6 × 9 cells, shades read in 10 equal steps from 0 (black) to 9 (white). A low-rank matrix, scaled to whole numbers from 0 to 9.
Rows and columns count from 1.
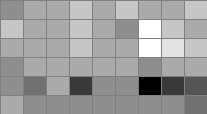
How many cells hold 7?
8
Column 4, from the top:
7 7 7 6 2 5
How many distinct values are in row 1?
3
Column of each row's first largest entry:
4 7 7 2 3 1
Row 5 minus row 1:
0 -2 0 -5 -1 -2 -6 -4 -4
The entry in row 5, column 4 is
2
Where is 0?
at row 5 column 7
